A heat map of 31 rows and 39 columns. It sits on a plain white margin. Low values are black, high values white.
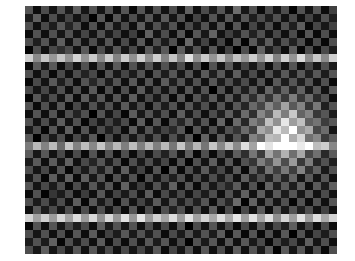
Odd lines: rows 7, 18 and 27. Slope: none. Bumps: one, in the middle right. Ninth with the highest average: middle right.
